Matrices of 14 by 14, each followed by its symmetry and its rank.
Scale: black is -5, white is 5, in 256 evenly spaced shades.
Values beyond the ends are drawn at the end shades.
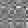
neither, rank three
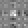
symmetric, rank two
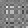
symmetric, rank two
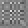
symmetric, rank two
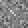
symmetric, full rank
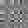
symmetric, rank two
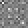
symmetric, rank three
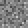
symmetric, full rank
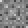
symmetric, rank three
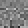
neither, rank three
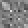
symmetric, rank three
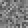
symmetric, full rank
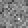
symmetric, full rank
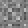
symmetric, rank three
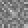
symmetric, rank three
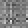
neither, rank three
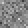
symmetric, full rank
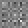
symmetric, rank two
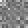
symmetric, rank three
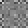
symmetric, rank two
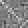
symmetric, full rank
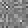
symmetric, rank three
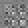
symmetric, rank two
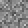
symmetric, full rank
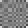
symmetric, rank two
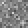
symmetric, full rank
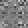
neither, rank three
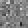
neither, rank three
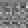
neither, rank three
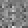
neither, rank three
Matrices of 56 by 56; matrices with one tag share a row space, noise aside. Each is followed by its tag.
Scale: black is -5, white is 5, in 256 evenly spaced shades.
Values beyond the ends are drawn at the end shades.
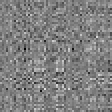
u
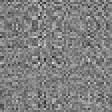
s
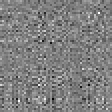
s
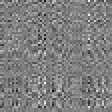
s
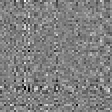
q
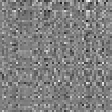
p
